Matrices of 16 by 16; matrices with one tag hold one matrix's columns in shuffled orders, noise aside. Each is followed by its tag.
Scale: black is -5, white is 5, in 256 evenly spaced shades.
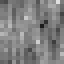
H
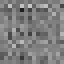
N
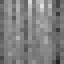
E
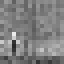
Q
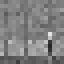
Q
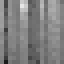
E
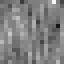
H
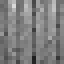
E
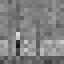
Q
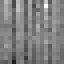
E
